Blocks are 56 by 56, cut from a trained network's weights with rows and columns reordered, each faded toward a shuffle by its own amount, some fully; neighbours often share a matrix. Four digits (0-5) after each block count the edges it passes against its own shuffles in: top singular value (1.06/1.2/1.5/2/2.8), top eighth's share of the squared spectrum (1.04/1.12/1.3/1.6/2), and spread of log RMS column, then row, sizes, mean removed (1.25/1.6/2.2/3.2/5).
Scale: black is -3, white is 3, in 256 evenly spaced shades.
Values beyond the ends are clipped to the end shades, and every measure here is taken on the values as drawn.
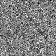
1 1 0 0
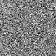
3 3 1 1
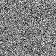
1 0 0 0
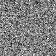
1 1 0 0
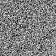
0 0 0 0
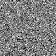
3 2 0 1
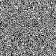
3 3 0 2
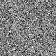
3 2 0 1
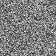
2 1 0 0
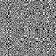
4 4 3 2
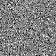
2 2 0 0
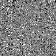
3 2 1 1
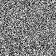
0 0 0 0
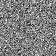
1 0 0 0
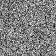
0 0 0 0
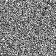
0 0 0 0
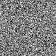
2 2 0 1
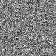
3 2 0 0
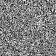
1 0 0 0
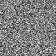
3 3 0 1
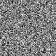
3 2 0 1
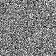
2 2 0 0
